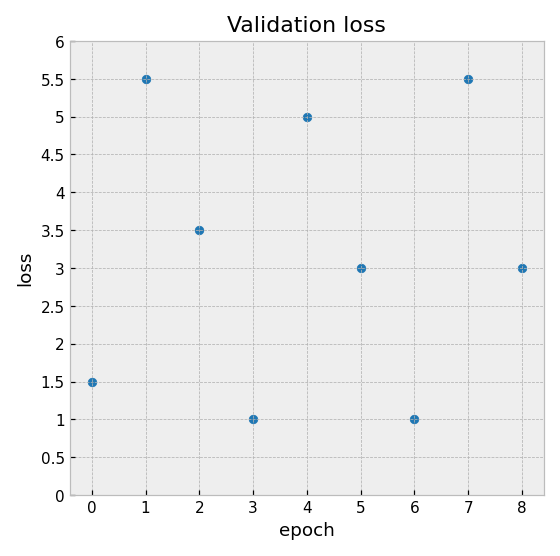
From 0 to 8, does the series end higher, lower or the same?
higher
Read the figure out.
Title: Validation loss
x-axis: epoch, ticks 0 1 2 3 4 5 6 7 8
y-axis: loss, ticks 0 0.5 1 1.5 2 2.5 3 3.5 4 4.5 5 5.5 6
Values:
1.5 5.5 3.5 1 5 3 1 5.5 3
